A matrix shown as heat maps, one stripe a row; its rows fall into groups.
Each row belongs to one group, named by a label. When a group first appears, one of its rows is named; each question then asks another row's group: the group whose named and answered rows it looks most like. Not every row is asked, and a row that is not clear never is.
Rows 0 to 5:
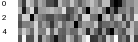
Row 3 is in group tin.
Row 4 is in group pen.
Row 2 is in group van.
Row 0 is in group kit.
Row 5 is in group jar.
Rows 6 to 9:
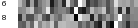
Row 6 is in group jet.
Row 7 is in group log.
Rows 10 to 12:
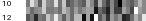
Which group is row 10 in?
pen
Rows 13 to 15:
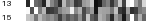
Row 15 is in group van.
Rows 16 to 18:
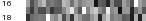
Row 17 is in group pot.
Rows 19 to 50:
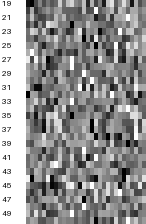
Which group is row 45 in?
pot
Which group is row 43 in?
kit
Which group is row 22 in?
jet
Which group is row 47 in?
tin
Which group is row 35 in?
jet
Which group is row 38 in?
pen
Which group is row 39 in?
kit
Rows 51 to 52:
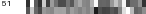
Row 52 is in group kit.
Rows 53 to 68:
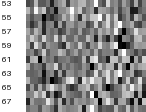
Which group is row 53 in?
pot
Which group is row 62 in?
log
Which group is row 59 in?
kit
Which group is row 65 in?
jet
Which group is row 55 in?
pot
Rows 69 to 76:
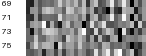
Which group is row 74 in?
kit
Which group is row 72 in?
tin
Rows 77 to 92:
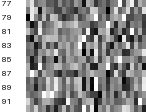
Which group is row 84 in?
tin
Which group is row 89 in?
tin
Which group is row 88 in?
tin
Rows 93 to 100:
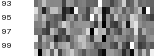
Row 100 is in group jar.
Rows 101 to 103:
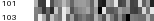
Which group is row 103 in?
pen
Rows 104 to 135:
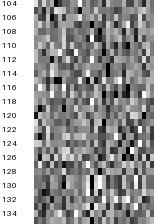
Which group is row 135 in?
tin
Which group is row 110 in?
pen
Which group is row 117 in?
pen
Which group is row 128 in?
log
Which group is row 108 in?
log
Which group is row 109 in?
log
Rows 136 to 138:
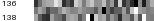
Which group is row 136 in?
kit
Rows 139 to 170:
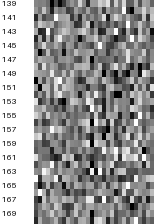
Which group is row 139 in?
pot
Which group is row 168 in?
kit
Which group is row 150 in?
jet
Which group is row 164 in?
jar
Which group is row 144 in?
jet
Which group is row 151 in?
jar
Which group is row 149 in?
pen
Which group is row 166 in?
van
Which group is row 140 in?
kit
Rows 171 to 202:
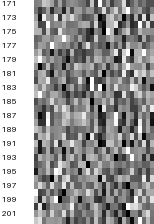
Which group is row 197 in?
pen
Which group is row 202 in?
van
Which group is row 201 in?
pen
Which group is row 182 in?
log
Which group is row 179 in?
van
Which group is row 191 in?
jar
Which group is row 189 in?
van
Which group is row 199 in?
jar
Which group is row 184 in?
van
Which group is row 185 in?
tin
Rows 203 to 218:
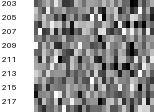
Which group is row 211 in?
jar
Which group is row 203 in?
kit
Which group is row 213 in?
van
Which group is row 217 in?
jar
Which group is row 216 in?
jet
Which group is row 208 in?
log
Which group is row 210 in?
kit
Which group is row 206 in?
kit
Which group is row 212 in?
pen
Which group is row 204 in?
van
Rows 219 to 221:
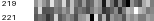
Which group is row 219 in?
pen
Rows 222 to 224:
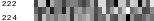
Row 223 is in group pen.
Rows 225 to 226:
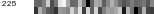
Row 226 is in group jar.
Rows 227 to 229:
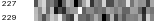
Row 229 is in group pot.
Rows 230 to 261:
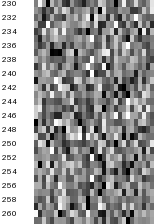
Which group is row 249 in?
jar
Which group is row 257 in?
log
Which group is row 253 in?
jar
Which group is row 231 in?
tin
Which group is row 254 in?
pen
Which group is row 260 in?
jar
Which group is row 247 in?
jet
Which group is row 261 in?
kit
